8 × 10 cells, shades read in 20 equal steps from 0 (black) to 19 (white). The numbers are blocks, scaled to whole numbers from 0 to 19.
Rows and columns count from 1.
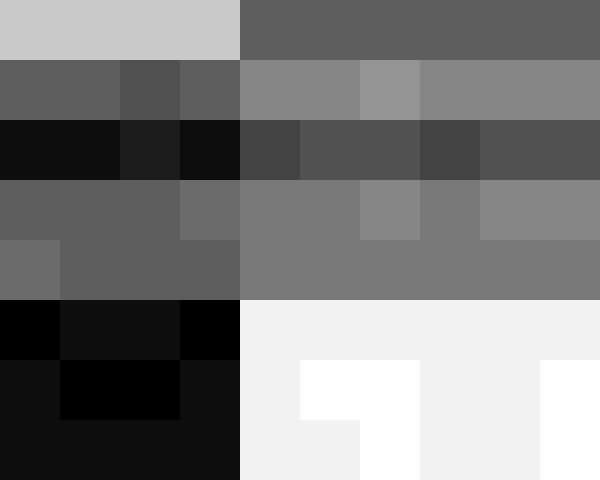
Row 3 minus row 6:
1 0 1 1 -13 -12 -12 -13 -12 -12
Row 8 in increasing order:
1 1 1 1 18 18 18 18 19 19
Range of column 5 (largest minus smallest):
13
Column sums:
40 39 39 40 94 96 99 94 96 98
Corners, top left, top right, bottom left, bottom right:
15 7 1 19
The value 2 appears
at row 3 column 3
